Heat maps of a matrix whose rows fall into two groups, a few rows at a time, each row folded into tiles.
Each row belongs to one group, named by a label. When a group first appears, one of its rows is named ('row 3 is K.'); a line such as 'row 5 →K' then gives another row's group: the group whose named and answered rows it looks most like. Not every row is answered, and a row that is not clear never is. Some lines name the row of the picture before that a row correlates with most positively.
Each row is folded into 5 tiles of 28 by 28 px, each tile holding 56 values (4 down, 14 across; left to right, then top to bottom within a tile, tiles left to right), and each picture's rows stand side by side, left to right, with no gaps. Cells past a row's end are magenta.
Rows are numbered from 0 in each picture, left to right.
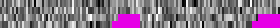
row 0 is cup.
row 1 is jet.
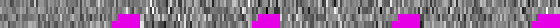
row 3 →cup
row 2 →jet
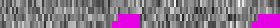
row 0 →cup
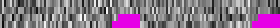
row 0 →jet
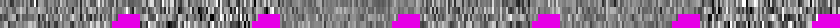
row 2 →cup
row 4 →jet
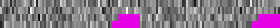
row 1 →jet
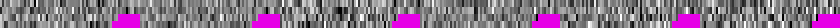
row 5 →jet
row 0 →cup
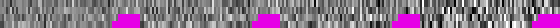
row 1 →cup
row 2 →cup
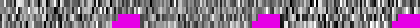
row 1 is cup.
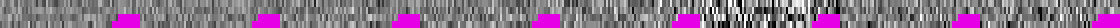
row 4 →jet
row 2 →cup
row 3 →cup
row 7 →cup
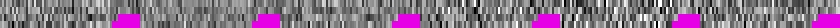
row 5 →cup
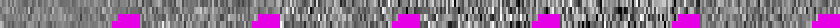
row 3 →cup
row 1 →cup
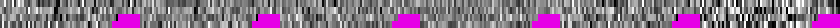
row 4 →jet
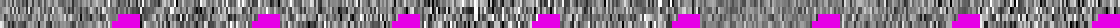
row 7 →cup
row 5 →jet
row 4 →jet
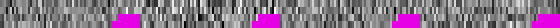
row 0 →cup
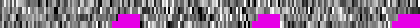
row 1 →cup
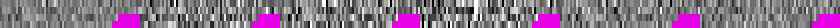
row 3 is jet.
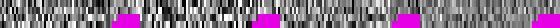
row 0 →cup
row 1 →jet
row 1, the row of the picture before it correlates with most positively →5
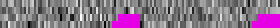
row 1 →cup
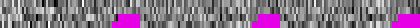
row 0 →jet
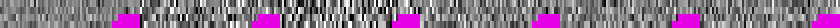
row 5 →cup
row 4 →jet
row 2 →jet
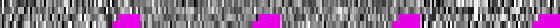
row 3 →jet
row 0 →jet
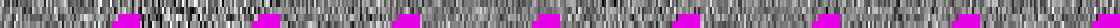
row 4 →jet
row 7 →jet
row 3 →cup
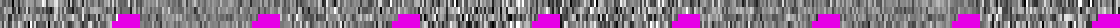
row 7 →jet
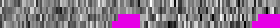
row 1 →cup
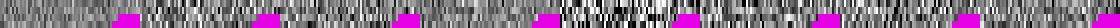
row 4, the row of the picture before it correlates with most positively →0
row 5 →jet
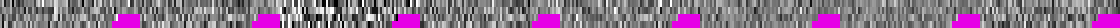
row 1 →cup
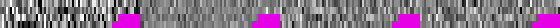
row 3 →jet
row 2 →jet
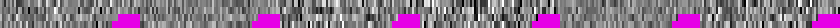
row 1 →cup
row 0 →jet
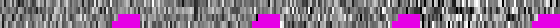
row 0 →jet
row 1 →jet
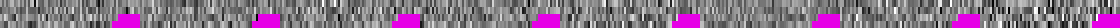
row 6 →jet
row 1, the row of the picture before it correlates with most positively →1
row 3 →cup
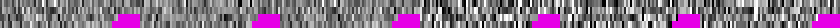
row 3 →jet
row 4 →jet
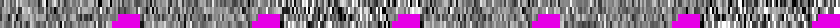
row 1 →cup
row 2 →cup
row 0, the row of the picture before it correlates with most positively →1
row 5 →cup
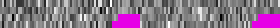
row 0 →jet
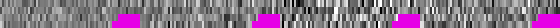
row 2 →jet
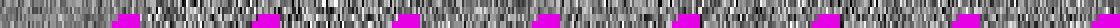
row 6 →cup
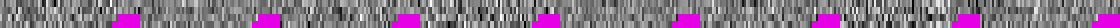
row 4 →jet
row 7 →jet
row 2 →cup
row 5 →jet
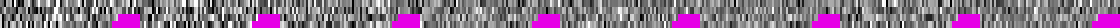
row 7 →jet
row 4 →cup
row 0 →jet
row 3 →cup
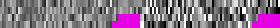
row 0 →jet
